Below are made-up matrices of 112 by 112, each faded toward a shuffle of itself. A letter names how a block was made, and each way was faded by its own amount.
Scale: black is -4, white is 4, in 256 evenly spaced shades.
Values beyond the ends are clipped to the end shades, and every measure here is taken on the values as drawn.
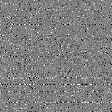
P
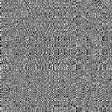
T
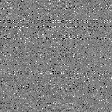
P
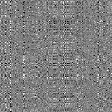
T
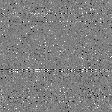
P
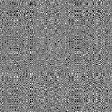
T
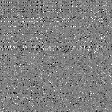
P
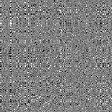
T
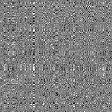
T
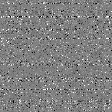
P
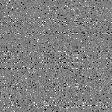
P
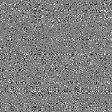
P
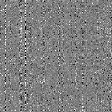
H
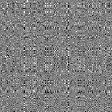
T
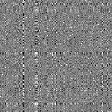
T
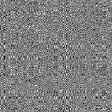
T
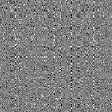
H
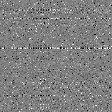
P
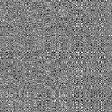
T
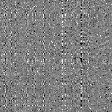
H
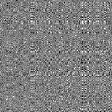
T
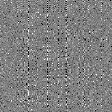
H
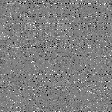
P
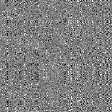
H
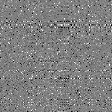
P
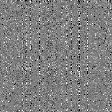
H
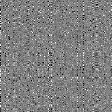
H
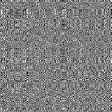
T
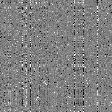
H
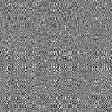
T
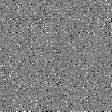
P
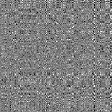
T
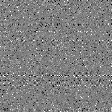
P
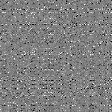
P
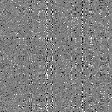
H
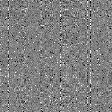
H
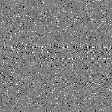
P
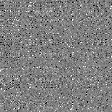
P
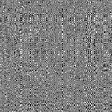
T
